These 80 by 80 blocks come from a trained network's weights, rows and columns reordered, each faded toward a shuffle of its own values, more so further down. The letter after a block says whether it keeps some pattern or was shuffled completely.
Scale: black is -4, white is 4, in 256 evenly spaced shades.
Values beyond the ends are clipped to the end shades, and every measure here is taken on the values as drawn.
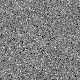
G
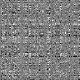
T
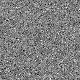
G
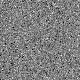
G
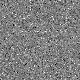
G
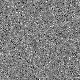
G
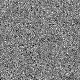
G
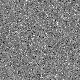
G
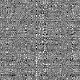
T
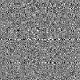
T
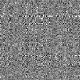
T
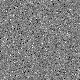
G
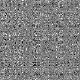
T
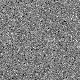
G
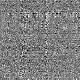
T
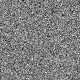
G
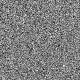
G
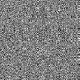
T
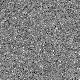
G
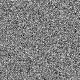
G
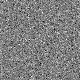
G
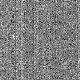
T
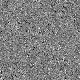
G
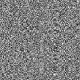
T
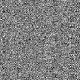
T
